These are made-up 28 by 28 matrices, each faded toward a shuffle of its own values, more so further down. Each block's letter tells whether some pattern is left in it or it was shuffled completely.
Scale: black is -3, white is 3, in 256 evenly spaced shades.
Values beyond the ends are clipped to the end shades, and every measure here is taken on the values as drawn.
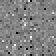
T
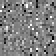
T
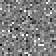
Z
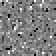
Z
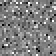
Z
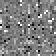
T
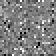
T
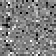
T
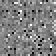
T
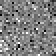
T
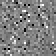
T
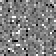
Z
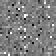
T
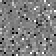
Z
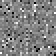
Z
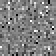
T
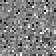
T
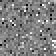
Z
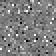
Z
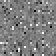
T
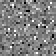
Z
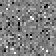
T
